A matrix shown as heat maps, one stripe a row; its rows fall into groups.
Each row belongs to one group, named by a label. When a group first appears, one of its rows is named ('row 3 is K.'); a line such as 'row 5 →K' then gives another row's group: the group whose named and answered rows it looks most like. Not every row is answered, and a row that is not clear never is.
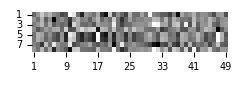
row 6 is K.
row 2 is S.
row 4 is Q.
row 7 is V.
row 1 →K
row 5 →K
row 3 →S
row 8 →S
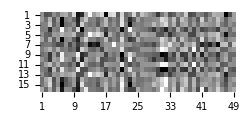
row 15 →S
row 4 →V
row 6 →S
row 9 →V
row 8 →S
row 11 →S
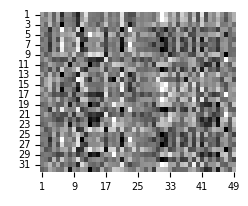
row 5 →Q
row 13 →S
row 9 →Q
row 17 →K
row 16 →S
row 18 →S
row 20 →V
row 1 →S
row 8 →V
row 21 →K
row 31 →S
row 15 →S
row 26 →V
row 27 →V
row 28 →Q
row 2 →S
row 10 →K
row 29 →K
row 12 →V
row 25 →V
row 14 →K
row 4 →V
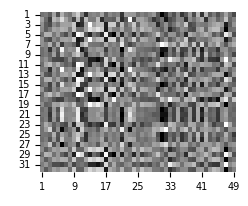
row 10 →K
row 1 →V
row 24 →S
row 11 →K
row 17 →K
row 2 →V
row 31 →K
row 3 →Q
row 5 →K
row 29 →K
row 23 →K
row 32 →Q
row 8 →V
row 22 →V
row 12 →V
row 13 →Q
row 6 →Q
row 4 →Q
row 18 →K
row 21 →V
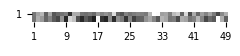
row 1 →S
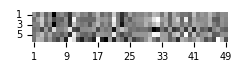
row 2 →S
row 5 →S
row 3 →S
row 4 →V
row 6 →K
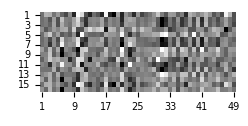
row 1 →K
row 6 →V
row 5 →S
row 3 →V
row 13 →S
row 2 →V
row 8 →S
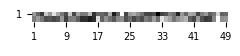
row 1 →V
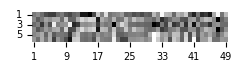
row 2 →Q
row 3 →V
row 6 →S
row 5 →S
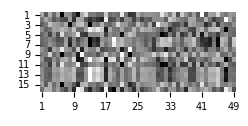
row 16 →K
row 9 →S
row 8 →V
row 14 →Q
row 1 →S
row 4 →Q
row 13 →Q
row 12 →Q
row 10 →Q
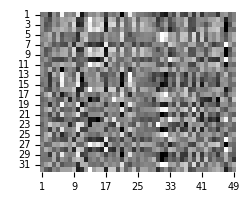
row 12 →S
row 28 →K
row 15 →V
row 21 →V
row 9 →Q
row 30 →V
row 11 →Q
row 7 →K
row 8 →Q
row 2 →Q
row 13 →V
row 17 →S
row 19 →V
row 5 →S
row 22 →K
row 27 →Q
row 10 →K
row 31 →S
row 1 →V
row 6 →S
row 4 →Q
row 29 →V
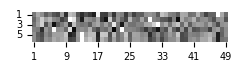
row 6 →Q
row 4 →V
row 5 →Q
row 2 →K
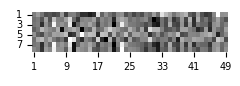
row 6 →K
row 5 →Q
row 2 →V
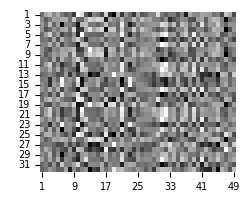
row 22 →S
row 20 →S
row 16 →S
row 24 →S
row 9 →Q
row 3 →S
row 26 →Q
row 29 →S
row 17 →V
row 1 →K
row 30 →S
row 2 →Q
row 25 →K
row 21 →S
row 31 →V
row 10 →V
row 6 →V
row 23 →V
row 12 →S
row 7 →S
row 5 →S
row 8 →Q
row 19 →Q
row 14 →V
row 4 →Q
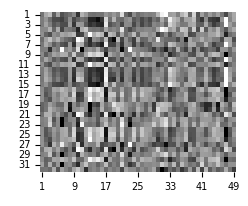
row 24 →Q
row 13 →K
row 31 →S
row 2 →K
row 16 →Q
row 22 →S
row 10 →K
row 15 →K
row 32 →V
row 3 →K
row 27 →V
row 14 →K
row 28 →K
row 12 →K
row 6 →K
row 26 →Q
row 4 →S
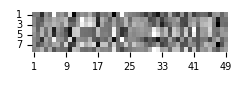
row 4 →S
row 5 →S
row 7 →Q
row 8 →S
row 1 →V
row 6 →V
